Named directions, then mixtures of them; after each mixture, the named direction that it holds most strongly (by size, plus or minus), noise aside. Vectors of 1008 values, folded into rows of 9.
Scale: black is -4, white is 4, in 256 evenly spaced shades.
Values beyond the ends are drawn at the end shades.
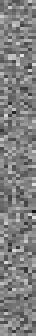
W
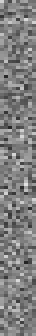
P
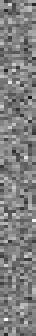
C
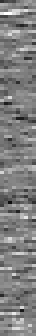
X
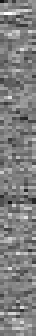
X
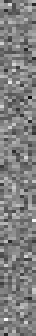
C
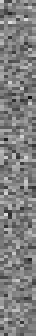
P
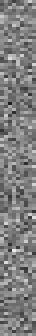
W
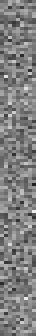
W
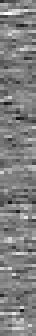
X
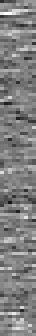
X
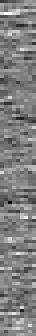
X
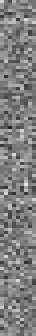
P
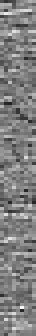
X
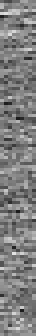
X
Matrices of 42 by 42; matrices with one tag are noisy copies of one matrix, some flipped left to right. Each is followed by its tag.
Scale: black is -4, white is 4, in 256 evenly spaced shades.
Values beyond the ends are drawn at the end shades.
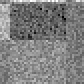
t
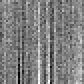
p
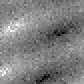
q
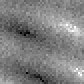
q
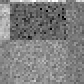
t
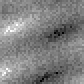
q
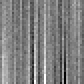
p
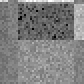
t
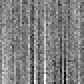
p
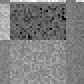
t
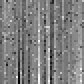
p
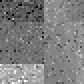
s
